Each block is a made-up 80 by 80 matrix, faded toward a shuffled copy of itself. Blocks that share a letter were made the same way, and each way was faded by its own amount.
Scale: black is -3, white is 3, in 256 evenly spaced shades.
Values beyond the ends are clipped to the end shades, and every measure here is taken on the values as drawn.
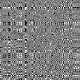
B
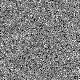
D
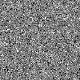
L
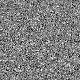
L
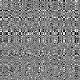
B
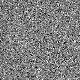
L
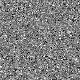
L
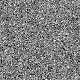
D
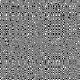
B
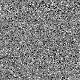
L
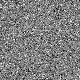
D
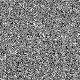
L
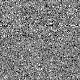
L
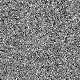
D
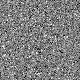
D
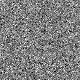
L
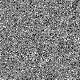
L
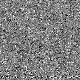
L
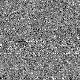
L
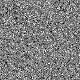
L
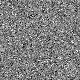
D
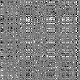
B
